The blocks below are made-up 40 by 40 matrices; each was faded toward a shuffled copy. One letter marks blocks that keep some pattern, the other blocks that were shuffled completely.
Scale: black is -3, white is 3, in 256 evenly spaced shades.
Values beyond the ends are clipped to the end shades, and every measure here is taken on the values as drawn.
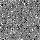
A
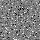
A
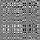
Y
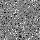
A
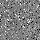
A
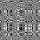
Y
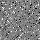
A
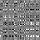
Y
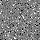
A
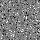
A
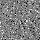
A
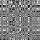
Y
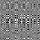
Y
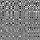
Y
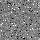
A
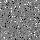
A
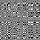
Y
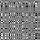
Y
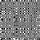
Y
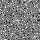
A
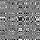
Y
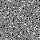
A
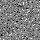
A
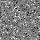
A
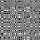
Y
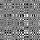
Y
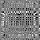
Y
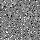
A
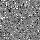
A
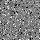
A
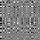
Y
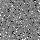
A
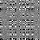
Y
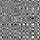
Y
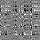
Y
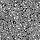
A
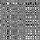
Y
